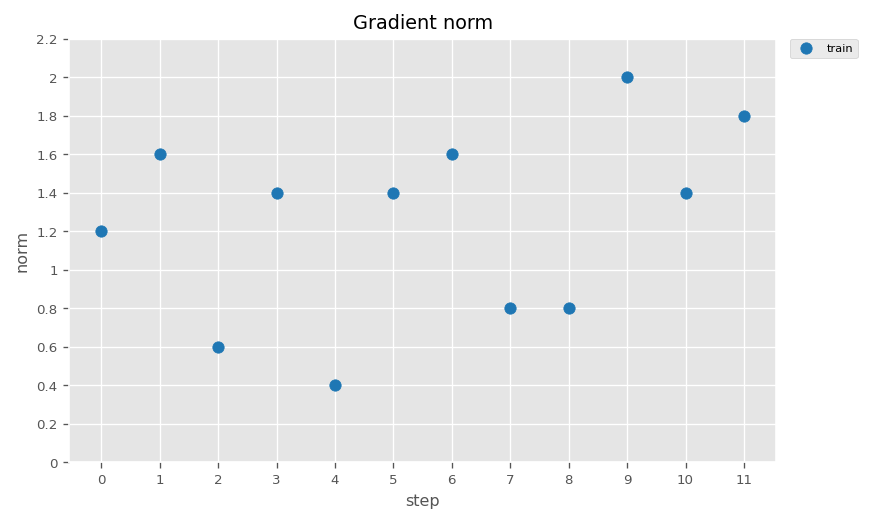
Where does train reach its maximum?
9
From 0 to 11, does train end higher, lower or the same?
higher
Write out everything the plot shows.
Title: Gradient norm
x-axis: step, ticks 0 1 2 3 4 5 6 7 8 9 10 11
y-axis: norm, ticks 0 0.2 0.4 0.6 0.8 1 1.2 1.4 1.6 1.8 2 2.2
Legend: train
Values:
train: 1.2 1.6 0.6 1.4 0.4 1.4 1.6 0.8 0.8 2 1.4 1.8
